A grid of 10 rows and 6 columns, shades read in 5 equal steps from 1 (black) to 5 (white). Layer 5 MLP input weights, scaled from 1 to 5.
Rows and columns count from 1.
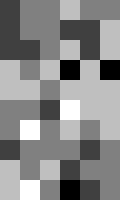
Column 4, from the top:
4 2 4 1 4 5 4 3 2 1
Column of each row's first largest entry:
4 6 4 1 1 4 2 2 1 2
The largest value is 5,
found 3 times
